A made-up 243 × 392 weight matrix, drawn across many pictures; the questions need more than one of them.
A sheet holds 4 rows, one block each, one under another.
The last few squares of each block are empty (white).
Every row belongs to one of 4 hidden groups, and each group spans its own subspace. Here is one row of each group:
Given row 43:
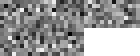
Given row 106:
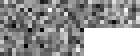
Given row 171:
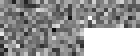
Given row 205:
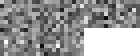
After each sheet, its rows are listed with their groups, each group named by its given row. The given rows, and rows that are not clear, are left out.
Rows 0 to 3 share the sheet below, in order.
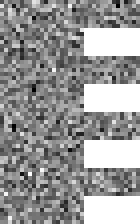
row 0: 205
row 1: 43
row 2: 205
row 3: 106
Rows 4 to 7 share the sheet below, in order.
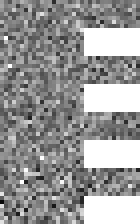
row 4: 106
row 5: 205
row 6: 106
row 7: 171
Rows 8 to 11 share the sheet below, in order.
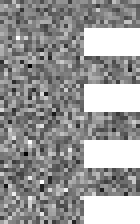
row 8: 43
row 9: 106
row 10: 106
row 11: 106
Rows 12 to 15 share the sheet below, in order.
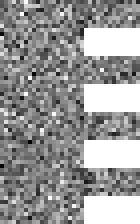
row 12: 171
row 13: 205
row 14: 106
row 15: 171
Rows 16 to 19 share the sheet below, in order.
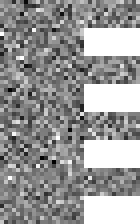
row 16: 171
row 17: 106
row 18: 171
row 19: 205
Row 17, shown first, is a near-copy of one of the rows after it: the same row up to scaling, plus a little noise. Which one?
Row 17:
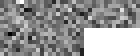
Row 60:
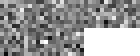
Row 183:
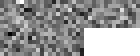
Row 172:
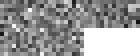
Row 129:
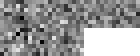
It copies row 183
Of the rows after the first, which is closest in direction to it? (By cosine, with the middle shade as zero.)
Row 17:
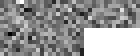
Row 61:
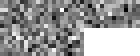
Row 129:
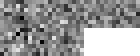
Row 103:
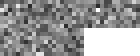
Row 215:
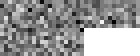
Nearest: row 215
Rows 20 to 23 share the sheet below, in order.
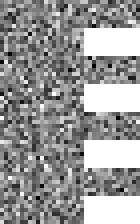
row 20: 205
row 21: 205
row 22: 205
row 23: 205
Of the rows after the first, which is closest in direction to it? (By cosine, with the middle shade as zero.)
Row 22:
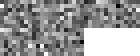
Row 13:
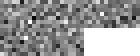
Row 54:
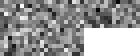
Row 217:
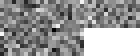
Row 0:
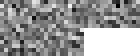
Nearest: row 0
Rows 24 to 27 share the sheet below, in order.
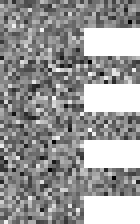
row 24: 106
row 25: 43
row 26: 171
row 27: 106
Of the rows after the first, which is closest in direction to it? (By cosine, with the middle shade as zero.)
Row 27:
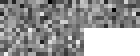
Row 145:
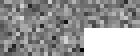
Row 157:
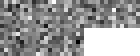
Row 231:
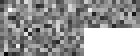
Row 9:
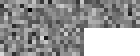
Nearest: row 9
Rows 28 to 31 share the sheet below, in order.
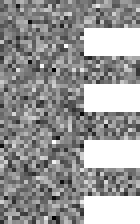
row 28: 43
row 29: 43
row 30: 171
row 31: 171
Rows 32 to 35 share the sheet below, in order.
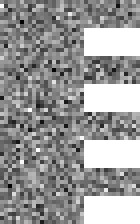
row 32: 205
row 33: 43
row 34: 205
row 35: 205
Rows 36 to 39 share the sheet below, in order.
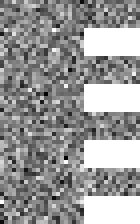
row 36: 171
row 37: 205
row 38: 43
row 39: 171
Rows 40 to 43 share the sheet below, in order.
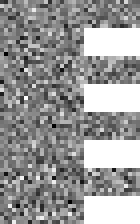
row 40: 205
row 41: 171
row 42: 43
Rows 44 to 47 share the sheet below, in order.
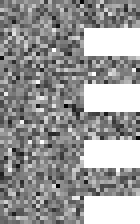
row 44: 171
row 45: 43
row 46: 106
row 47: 205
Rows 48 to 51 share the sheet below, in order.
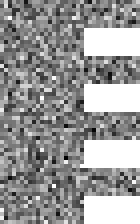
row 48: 205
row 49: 106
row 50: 43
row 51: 205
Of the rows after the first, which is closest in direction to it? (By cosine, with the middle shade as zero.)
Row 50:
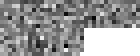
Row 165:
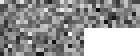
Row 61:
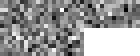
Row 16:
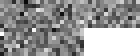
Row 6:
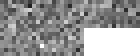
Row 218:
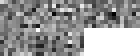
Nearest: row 218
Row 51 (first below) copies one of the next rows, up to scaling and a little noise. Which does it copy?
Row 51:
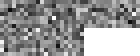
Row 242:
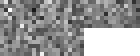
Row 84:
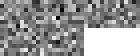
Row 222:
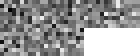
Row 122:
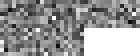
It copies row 122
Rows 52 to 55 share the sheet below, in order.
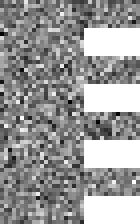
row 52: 171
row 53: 171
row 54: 106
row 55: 43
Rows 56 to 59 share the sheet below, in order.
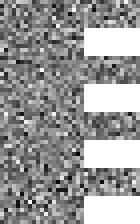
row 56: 205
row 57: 106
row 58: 106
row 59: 205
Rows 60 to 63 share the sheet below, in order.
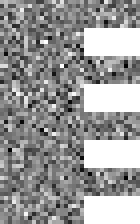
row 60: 106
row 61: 171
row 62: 106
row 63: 171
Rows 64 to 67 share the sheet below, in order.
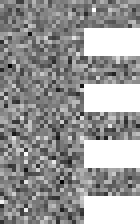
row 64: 205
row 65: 205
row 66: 171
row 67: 171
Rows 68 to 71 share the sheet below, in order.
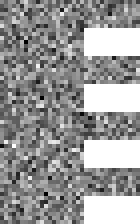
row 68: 171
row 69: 43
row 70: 171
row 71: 106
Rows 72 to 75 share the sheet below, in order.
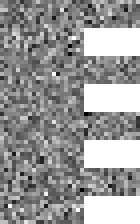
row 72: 171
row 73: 205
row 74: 43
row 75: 106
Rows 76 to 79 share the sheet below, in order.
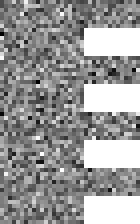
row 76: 171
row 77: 43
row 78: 43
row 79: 43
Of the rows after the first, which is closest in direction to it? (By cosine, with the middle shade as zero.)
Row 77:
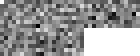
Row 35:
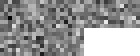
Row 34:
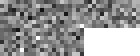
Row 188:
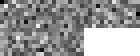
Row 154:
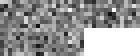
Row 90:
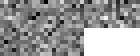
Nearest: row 154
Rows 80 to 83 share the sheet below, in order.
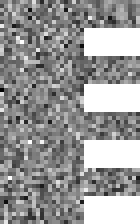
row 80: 106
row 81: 171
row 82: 106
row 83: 205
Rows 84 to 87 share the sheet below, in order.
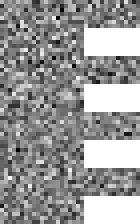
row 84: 205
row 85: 106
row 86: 43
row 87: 205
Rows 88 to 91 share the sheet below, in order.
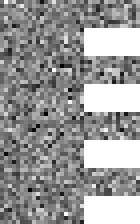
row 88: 106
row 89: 43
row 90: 205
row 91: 43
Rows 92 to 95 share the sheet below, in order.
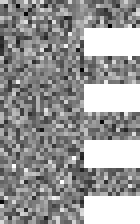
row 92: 43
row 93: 106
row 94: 205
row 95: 171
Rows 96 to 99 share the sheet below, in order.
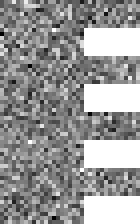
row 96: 171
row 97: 106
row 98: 106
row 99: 171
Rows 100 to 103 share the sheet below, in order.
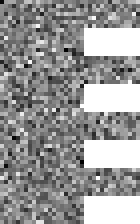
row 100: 43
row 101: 106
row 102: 106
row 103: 43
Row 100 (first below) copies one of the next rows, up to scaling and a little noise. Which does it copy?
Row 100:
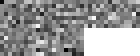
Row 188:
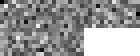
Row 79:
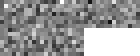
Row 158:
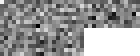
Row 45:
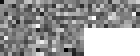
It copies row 45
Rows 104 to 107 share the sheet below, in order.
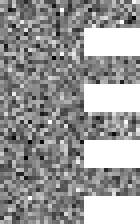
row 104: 205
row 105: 106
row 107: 106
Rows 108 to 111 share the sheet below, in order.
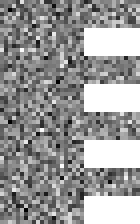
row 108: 205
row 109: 205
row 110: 205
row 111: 171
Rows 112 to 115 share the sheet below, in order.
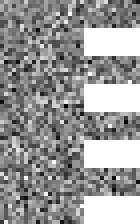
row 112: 205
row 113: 43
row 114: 171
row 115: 106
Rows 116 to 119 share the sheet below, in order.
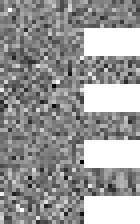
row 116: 205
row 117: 171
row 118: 106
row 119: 106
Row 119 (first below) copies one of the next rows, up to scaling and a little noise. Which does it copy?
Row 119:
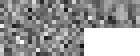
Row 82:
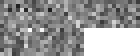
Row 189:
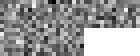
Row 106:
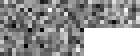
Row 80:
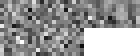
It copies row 80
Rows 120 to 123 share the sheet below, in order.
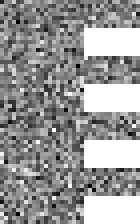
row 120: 43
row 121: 205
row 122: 205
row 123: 171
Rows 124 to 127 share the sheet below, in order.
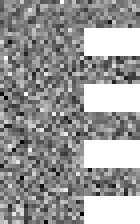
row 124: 43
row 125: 205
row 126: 106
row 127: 106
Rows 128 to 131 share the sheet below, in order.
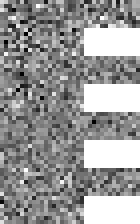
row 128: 205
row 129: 106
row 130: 205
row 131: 171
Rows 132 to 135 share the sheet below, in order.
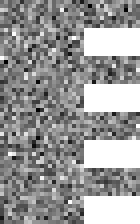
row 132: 171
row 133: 43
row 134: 43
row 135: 43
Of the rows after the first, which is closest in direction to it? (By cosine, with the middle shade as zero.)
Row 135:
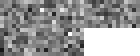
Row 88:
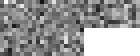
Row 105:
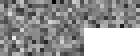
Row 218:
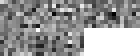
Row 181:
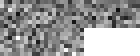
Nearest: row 218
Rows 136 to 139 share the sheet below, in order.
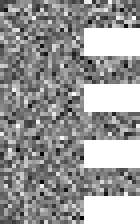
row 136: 205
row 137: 171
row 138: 43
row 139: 106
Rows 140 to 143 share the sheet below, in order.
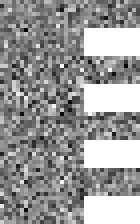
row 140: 205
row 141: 171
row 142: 43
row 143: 171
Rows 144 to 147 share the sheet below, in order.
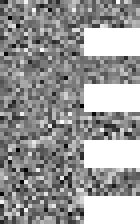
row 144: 205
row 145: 106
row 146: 43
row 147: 171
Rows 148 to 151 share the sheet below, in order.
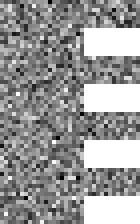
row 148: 106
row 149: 43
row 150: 171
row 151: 205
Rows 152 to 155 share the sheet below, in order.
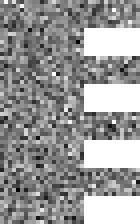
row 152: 106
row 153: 205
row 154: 43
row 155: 43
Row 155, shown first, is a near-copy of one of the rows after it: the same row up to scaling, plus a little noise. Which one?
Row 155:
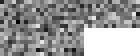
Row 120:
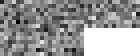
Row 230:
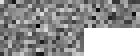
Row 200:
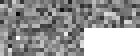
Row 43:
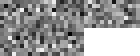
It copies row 120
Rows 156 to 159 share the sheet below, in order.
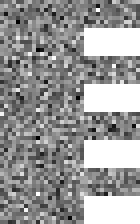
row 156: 43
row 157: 106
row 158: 43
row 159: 171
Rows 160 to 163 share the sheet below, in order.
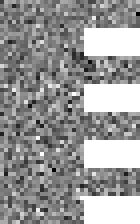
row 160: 43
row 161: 171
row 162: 43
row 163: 106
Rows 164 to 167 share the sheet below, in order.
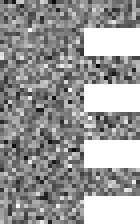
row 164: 106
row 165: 43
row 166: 171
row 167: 43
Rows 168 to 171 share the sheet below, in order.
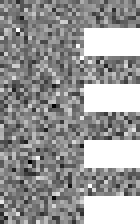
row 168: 106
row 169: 171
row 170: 205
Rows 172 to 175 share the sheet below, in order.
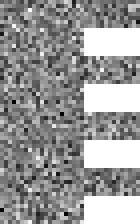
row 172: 106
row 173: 205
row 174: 43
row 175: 43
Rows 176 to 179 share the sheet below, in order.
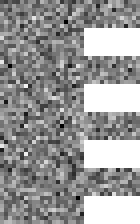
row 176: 205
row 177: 205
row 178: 171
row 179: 205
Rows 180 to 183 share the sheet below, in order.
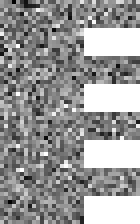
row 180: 171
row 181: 43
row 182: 106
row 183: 106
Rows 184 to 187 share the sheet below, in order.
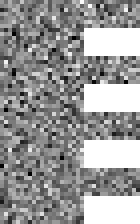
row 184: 171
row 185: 205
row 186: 106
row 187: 106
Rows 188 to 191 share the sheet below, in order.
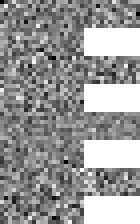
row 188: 43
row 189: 106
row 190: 43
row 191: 171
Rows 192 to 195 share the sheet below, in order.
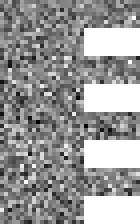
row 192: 205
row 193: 106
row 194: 106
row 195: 43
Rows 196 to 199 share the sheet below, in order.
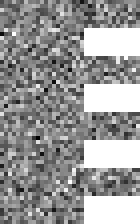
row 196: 171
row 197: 205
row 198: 43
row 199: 205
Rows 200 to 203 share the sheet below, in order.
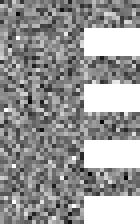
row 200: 43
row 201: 205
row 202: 205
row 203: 171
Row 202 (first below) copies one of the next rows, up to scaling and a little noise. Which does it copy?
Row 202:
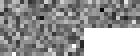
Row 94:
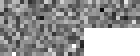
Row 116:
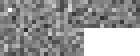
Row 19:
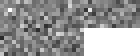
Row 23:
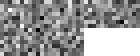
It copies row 94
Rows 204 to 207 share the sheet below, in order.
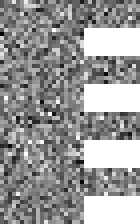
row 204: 171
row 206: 106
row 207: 106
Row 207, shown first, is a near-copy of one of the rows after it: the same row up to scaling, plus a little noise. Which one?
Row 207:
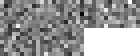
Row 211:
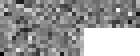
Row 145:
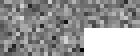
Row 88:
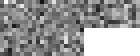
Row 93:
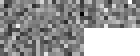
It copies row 93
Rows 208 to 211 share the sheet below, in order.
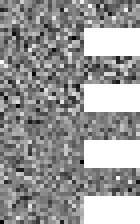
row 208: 171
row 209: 205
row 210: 106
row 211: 106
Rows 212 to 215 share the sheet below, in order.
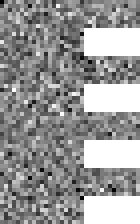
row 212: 43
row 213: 171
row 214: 43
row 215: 106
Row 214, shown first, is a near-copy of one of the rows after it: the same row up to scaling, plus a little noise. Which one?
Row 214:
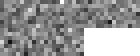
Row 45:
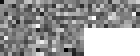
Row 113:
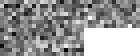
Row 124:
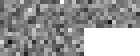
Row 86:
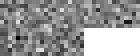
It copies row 124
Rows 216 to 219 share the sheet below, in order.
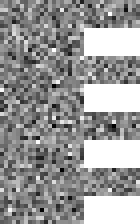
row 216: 171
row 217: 171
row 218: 43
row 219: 43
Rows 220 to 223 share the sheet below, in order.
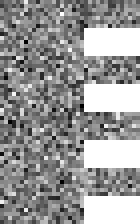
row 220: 171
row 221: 106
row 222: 205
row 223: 171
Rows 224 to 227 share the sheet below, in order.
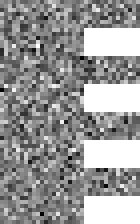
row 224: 205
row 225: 171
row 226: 171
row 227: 205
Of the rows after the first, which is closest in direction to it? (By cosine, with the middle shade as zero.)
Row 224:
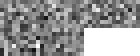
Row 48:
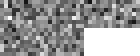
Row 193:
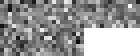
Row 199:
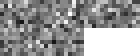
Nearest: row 199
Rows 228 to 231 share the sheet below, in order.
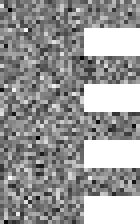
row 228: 205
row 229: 171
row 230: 43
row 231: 205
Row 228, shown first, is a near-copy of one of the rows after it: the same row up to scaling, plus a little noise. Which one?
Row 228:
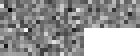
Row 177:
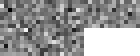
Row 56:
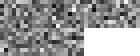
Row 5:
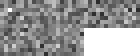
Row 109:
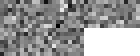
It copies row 177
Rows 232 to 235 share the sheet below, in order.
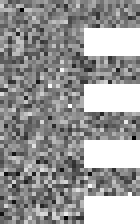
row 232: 106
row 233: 171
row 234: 43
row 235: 43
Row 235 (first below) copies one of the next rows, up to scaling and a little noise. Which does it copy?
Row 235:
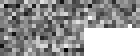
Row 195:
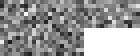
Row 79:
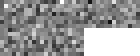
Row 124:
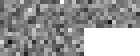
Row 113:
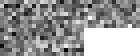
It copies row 113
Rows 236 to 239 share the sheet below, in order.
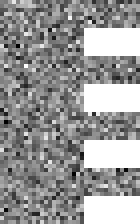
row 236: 171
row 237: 106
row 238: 205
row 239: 205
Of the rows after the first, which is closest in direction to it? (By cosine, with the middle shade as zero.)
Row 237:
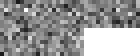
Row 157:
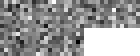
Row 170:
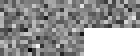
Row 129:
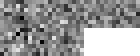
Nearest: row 129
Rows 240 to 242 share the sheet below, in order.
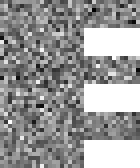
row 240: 205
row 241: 43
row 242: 205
